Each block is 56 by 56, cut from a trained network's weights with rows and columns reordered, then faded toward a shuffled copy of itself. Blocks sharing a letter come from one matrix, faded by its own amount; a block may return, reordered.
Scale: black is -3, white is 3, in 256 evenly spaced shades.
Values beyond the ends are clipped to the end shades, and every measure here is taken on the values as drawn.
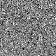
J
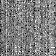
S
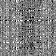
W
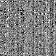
S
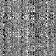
W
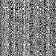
W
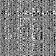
W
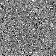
J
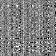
W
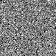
J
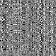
W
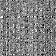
S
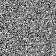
J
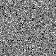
J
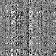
W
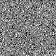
J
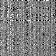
W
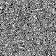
J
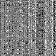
W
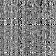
W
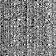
S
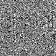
J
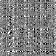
W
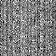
S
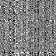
W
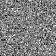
J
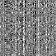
W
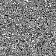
J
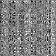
W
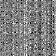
W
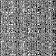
W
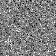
J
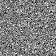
J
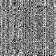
W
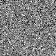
J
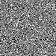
J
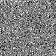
J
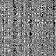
W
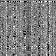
W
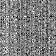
S
